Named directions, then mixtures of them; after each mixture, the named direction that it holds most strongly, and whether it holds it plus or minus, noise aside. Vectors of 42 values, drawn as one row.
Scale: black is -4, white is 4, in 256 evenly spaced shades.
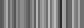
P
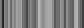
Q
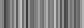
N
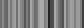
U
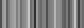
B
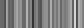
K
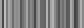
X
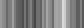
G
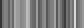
B, plus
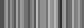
P, plus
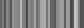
X, minus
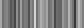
B, minus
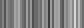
K, plus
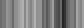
G, minus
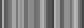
U, plus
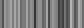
X, plus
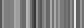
B, plus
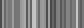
X, minus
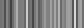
K, plus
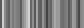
B, plus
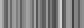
P, minus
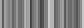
U, minus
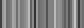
B, plus
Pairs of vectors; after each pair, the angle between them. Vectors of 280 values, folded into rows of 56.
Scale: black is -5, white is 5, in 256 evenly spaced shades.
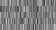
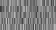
nearly parallel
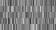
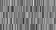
nearly opposite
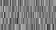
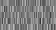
partly opposed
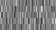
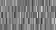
nearly parallel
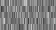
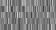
partly aligned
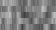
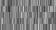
partly opposed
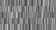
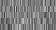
orthogonal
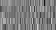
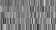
nearly opposite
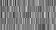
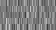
orthogonal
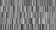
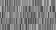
orthogonal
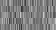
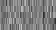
nearly opposite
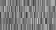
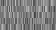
partly aligned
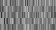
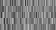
nearly parallel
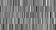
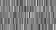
partly opposed
